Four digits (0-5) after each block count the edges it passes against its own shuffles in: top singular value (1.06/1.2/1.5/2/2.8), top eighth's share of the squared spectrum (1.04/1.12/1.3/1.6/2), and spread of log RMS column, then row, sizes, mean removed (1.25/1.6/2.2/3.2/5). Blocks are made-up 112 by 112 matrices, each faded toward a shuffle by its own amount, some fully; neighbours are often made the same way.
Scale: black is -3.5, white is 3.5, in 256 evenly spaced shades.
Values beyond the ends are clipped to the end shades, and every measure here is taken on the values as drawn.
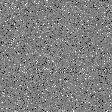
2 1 0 0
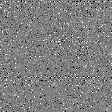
4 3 1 2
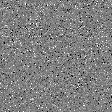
3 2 0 1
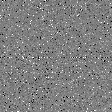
2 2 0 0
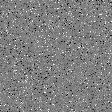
0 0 0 0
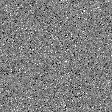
0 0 0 0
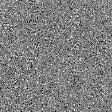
0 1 2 0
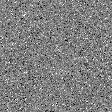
0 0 1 0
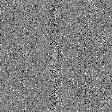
1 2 3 0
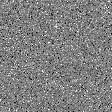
0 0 0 0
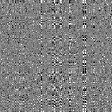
5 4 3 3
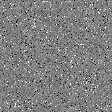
2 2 1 0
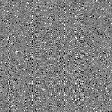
4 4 3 2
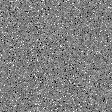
0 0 0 0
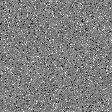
0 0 0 0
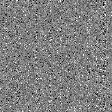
1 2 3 0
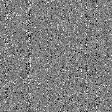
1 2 3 0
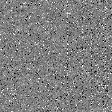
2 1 2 0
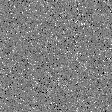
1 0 0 0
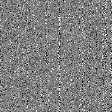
2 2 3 0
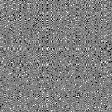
5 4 3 3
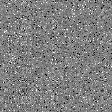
4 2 1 1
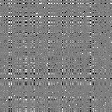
5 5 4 4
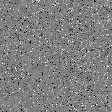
2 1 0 0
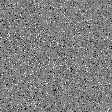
1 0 0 0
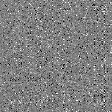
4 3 2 1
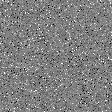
0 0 0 0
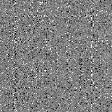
3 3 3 1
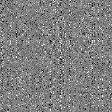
4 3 3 1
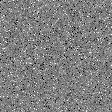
2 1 0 0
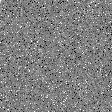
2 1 0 0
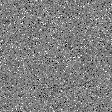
2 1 0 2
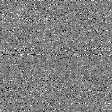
3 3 0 3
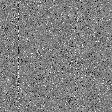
2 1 2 0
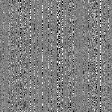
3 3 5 0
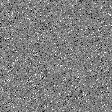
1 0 1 0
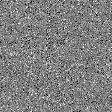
0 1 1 0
